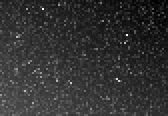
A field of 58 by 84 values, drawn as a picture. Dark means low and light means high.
Histogram: skewed, a long tail of high values. Slope: up to the bottom left. Ninth with the lowest average: top right. Ninth with the highest average: bottom left. Average level on the scale: 20%.
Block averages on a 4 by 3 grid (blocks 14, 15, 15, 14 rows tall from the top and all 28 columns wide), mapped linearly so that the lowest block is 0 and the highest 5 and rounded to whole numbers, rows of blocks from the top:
210
321
432
543
